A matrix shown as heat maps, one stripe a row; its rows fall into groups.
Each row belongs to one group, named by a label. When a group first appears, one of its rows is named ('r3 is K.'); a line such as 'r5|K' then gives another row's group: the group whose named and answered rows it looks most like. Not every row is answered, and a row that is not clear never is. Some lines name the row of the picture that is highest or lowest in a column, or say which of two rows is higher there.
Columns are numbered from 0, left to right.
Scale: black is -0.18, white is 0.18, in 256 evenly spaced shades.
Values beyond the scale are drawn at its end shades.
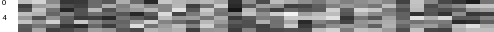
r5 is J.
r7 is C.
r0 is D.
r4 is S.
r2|C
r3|D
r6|C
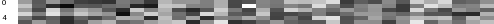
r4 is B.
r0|S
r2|J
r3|J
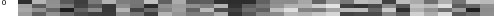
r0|C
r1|S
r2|D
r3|S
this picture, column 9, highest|0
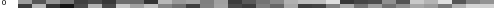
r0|S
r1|C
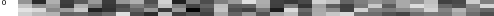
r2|J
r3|D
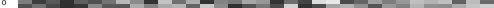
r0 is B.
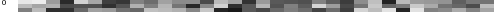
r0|J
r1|J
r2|C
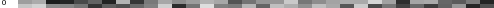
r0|D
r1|D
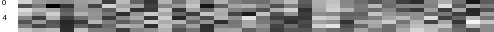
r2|D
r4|B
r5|C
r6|B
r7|J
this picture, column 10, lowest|1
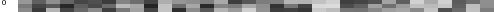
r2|B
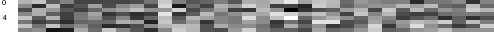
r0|D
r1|B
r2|C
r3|D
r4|D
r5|B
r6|J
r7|B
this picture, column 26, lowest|6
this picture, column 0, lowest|2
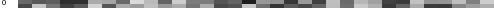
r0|C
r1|C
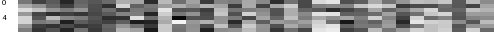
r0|B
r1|D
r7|B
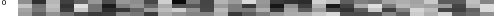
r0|B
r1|J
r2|J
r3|S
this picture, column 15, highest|0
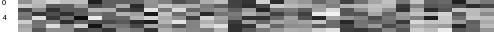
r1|D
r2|C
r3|B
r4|C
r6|J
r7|S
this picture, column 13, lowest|3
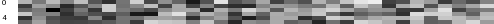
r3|S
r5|C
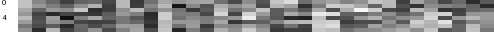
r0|D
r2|J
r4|B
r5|S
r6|B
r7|B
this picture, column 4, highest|2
